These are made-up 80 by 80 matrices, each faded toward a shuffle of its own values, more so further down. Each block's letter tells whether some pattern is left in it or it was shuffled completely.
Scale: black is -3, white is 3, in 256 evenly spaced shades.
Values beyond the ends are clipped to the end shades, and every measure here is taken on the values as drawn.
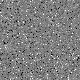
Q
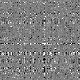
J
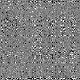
J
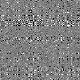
J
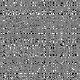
J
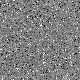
Q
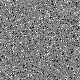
Q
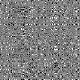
J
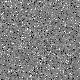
Q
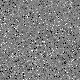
Q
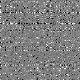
J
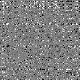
J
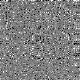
J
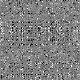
J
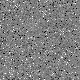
Q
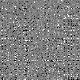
J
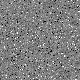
Q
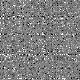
J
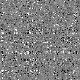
J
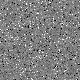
Q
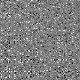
J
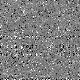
J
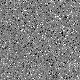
Q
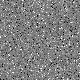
Q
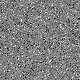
Q
